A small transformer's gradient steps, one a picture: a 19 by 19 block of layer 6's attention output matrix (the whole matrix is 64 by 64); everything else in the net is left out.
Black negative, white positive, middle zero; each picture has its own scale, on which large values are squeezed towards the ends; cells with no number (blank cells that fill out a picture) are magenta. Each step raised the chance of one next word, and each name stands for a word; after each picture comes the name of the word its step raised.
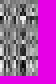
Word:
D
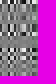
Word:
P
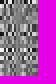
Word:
P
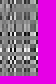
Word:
P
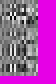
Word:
D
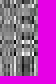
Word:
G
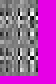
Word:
D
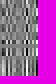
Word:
G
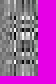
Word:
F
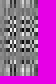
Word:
F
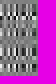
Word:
D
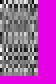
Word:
P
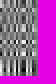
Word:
G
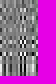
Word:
G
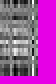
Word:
G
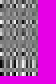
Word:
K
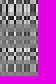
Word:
P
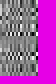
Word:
P
